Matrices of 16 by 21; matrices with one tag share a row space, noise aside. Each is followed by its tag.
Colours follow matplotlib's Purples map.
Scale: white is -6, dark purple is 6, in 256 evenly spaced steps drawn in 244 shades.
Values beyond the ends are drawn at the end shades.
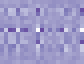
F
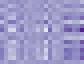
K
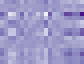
K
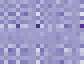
F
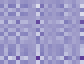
F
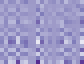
F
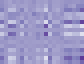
K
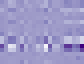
K
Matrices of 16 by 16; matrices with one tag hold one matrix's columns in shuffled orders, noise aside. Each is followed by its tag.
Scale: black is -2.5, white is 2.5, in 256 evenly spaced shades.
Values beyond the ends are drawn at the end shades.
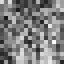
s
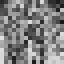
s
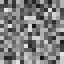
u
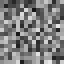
u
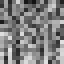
s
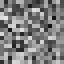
u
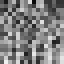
s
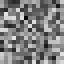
u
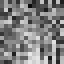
s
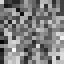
s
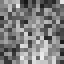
s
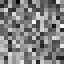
u
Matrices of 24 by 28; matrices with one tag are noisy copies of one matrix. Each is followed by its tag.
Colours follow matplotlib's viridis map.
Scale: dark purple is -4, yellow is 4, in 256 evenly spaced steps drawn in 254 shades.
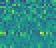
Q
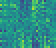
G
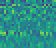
Q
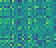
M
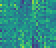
G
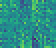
G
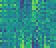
G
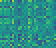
M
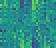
G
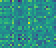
M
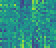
G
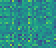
M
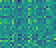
M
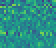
Q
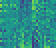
G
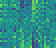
G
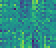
G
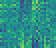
G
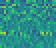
Q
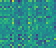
M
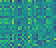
M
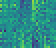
G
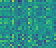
M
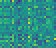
M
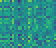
M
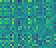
M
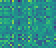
M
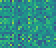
M
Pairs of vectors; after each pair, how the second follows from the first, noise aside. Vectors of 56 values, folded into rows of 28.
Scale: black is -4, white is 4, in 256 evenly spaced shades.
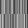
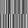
wrapped around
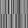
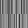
reversed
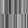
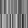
wrapped around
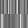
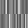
wrapped around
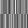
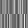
wrapped around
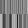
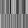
reversed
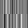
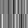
wrapped around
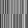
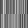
reversed
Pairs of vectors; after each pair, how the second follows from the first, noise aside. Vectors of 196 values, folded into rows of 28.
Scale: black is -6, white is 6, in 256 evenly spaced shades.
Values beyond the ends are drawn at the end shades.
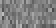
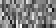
scaled up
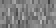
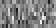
scaled up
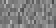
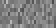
copied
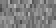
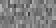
negated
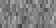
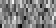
scaled up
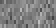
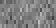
copied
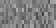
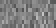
negated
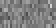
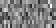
scaled up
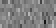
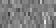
negated
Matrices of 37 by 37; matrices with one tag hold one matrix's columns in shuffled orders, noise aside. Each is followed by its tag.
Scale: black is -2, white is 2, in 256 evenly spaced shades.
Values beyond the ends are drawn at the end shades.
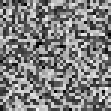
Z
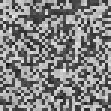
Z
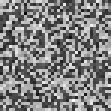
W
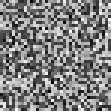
W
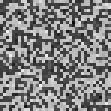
W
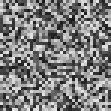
W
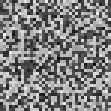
W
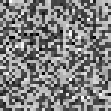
Z
